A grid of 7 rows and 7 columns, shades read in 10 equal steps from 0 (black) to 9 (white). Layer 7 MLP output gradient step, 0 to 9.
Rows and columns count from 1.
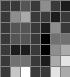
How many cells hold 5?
4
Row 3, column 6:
5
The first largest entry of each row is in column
5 3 6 6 7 7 3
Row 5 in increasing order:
0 1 1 2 2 5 6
